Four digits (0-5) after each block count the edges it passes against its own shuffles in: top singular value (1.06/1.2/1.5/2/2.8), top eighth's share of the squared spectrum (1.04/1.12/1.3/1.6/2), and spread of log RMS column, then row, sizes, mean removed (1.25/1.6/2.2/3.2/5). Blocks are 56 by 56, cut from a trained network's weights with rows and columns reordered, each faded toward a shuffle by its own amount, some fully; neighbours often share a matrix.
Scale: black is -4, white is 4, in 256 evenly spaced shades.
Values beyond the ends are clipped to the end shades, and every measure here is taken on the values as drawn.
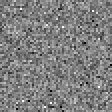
0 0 0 0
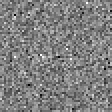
0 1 0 0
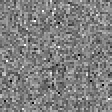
1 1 0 0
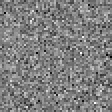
0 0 0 0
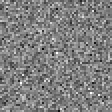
0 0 0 0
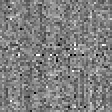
3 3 1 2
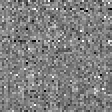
3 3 1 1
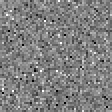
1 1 0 0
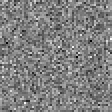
3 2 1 0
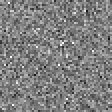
1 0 0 0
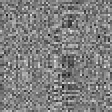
4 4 2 1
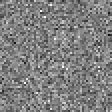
3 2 1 0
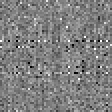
3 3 1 2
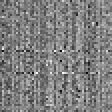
4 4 2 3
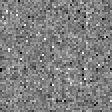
2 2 0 0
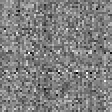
3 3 1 2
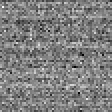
3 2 0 1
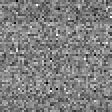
2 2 1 0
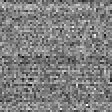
3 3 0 1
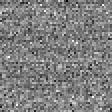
2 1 0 0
